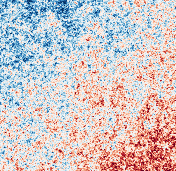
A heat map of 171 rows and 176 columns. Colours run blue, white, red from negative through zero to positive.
Values rise toward the bottom right. The values follow a bell shape. No single row or column stands out from its neighbours. No regular stripes run through it. The halves do not mirror each other. The ninth with the highest average is the bottom right.
